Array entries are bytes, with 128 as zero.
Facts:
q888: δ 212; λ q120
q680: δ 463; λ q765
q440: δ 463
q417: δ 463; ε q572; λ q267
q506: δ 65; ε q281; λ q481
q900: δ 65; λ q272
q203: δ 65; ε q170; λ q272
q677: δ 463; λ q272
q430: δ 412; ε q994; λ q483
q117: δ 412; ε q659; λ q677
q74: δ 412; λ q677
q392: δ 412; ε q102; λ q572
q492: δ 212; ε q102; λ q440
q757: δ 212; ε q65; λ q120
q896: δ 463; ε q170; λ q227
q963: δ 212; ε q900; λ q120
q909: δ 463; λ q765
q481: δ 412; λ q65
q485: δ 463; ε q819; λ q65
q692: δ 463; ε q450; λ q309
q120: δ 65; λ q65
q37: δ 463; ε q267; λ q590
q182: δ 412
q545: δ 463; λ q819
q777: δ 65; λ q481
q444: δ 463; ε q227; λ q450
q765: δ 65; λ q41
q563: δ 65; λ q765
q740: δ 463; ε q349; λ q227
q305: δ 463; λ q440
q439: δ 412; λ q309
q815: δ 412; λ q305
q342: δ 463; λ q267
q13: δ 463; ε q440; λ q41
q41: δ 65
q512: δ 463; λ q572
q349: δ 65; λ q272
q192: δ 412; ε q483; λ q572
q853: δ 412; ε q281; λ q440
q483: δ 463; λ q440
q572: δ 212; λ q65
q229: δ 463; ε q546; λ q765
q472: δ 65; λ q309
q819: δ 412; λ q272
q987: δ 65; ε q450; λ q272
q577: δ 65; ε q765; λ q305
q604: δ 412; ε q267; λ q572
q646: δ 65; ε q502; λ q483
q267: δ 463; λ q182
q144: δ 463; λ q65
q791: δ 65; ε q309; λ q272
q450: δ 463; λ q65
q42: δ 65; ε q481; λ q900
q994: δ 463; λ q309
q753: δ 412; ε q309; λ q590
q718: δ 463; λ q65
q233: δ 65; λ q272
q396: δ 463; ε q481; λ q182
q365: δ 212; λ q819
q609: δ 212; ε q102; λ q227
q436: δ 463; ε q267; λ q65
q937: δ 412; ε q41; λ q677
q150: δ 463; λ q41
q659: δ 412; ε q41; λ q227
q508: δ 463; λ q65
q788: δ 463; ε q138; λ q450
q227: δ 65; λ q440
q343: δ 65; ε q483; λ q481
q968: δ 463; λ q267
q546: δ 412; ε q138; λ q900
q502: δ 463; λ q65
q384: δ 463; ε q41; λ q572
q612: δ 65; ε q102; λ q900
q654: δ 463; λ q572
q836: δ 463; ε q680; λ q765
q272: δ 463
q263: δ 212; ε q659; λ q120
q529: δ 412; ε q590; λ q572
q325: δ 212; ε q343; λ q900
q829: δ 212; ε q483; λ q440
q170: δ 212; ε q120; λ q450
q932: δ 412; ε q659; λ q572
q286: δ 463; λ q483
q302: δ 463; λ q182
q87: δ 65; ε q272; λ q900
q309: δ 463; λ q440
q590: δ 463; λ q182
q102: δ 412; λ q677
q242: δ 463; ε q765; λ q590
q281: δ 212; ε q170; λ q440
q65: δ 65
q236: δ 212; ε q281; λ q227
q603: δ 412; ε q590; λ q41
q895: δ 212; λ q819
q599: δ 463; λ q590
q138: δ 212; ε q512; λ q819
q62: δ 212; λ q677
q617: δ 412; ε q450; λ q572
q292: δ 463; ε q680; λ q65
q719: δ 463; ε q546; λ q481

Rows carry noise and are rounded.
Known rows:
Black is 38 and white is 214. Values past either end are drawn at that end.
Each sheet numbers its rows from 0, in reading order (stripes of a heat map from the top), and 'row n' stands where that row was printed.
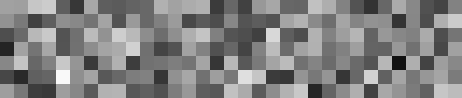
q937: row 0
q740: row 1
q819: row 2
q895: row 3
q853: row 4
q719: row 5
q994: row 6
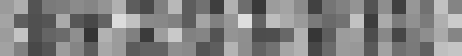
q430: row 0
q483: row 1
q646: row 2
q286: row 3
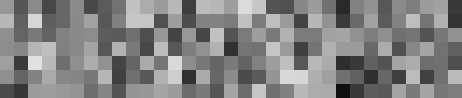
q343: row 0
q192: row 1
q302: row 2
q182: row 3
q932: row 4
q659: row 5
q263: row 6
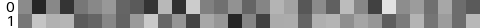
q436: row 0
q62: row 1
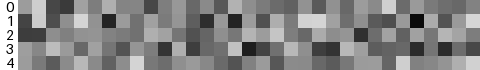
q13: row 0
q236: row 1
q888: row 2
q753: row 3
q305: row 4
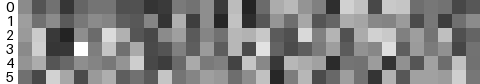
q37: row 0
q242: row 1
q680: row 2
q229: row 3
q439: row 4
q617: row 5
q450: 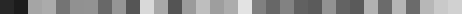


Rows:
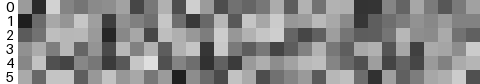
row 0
q384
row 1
q170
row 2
q120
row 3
q227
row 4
q829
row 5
q392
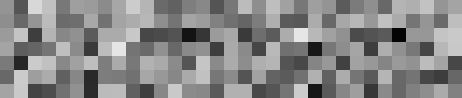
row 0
q572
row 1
q272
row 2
q609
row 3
q309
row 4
q481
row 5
q203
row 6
q472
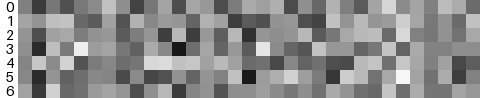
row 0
q292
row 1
q677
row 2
q590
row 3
q512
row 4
q900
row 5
q267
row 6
q654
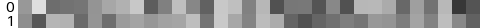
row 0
q765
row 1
q65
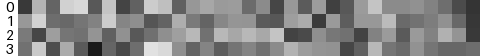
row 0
q546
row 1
q603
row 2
q777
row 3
q325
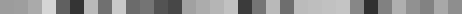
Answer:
q102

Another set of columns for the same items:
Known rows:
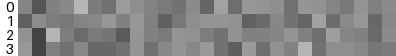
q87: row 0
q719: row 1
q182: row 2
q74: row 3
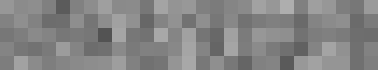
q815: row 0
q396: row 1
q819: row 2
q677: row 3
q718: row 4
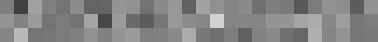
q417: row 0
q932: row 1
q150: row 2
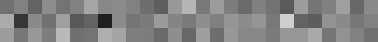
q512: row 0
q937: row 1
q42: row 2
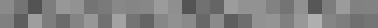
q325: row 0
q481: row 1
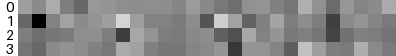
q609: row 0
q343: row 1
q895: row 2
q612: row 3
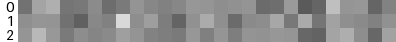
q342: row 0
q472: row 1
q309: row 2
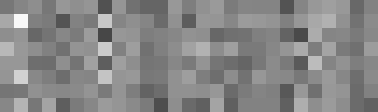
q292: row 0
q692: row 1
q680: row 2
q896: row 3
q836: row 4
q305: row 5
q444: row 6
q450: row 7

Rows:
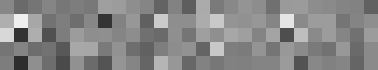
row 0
q987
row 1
q659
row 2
q281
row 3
q604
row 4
q753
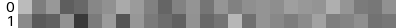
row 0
q853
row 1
q617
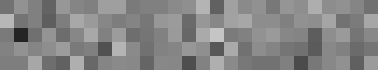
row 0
q791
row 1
q236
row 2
q192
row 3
q545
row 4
q37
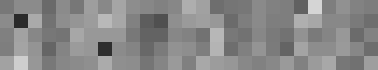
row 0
q765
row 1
q506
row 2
q436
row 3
q263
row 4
q740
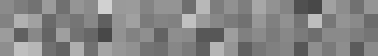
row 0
q483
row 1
q41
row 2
q62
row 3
q267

